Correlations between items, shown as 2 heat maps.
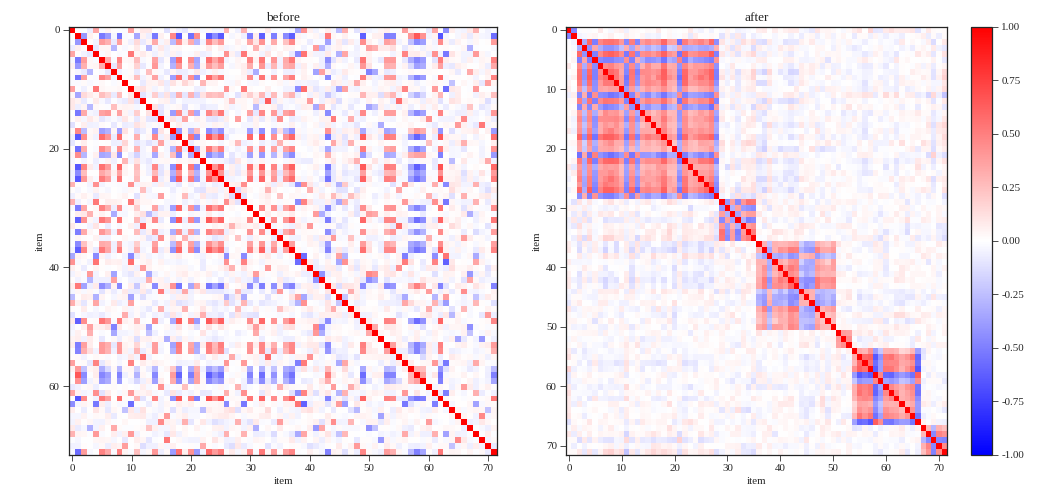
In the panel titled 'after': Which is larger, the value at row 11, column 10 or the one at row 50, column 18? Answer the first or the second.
the second
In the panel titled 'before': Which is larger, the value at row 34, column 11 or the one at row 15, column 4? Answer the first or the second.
the first
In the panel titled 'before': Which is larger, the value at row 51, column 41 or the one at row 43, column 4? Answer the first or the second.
the first
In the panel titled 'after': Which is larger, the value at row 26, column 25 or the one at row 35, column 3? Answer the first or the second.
the first
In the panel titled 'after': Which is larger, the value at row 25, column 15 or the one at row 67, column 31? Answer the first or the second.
the first
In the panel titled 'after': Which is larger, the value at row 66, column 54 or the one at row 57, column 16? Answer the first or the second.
the second
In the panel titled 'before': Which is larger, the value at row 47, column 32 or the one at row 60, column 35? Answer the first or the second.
the second
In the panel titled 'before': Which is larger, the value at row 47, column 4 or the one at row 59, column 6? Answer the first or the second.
the first
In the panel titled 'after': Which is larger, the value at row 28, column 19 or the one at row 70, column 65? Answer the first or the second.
the second
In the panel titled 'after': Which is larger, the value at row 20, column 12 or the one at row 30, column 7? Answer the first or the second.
the first
